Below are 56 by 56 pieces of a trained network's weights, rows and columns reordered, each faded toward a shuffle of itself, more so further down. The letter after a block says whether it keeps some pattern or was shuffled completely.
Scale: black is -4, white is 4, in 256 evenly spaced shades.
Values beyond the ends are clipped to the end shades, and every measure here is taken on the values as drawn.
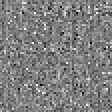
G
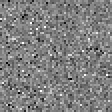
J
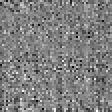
G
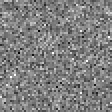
J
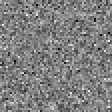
J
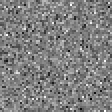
J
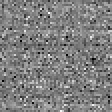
G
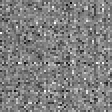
G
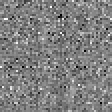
G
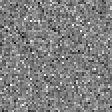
J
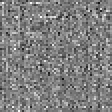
G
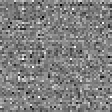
G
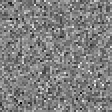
J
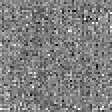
G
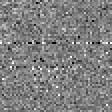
G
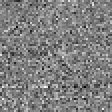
G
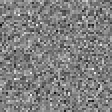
G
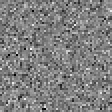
J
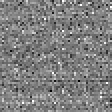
G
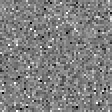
J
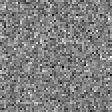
J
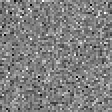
J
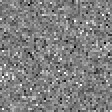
J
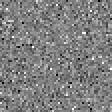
J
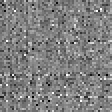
G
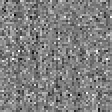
G
